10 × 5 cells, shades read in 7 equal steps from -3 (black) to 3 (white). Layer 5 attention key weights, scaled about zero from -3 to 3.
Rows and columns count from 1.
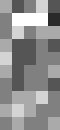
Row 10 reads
0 1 0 0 1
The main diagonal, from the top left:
1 3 0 0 0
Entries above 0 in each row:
2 3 3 1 1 2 0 3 3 2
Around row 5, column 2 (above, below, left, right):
-1 -1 2 -1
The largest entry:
3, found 3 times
